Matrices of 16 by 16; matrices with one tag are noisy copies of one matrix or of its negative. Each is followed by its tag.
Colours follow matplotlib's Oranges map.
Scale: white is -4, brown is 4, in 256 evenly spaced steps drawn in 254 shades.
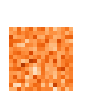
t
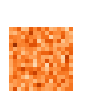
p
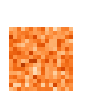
t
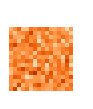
p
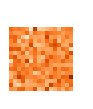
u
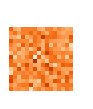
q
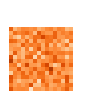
q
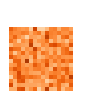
u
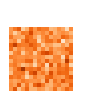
p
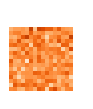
u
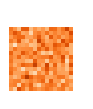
p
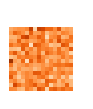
u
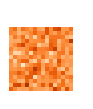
t
